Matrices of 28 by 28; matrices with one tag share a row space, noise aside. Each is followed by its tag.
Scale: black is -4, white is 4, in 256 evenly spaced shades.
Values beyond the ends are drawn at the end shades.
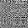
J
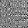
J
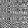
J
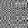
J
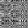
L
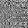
J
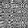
L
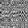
L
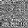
L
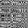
L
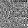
J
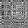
L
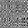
J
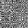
L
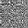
L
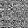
L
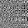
J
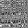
L
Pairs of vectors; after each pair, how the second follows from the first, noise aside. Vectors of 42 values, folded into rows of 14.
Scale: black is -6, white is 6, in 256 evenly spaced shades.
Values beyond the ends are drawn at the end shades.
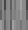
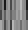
scaled up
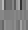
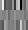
scaled up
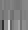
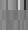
reversed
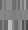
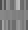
reversed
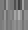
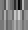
scaled up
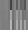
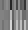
scaled up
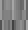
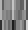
scaled up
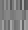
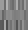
reversed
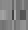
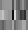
scaled up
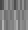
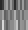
scaled up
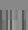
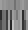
scaled up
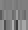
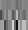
scaled up
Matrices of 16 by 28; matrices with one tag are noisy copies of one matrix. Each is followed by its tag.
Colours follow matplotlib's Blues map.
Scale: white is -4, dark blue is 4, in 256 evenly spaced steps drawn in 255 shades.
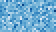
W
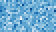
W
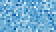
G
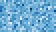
W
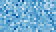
G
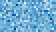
G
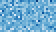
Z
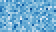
W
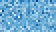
Z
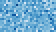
G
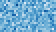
G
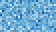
Z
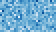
Z
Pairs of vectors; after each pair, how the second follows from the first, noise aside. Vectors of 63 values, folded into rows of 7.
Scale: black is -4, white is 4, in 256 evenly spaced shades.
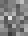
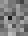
negated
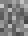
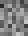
negated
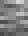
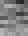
negated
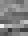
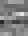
wrapped around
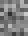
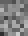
wrapped around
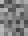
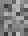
wrapped around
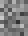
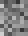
wrapped around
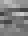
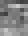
wrapped around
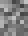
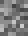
wrapped around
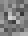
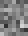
wrapped around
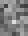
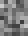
wrapped around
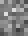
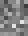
wrapped around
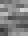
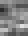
wrapped around
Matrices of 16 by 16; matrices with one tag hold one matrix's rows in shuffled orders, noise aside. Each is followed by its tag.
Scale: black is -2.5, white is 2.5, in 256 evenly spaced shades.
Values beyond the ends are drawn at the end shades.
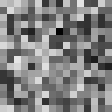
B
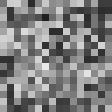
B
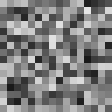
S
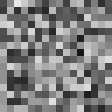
S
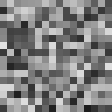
S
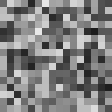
B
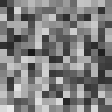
B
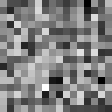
B
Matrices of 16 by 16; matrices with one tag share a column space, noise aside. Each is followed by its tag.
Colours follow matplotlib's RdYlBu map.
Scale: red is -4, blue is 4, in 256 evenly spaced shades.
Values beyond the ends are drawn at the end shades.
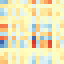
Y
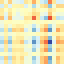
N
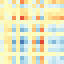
N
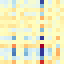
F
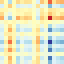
N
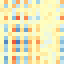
N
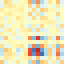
F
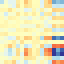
F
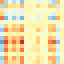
N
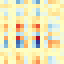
Y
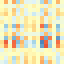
Y
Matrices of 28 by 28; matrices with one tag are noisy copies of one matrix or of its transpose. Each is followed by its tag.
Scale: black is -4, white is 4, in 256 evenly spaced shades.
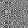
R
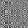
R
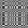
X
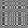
X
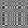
X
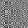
R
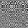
R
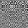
R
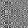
R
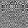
R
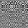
R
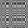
X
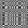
X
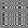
X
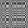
X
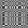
X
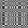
X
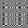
X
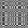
X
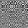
R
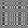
X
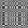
X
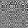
R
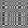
X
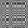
X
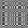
X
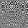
R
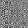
R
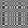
X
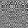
R
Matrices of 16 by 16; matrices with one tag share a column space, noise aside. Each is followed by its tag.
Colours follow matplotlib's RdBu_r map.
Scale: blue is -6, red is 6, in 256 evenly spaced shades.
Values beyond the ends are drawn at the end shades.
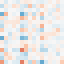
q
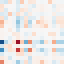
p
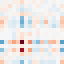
p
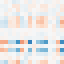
p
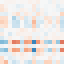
p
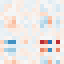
p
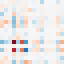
p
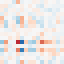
p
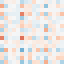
q
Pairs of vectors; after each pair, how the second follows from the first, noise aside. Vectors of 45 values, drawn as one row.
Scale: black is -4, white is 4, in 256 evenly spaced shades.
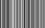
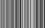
reversed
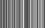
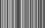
reversed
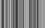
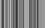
copied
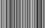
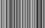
copied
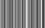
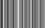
reversed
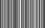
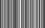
copied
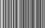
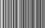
copied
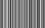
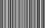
copied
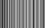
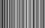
copied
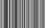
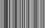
copied
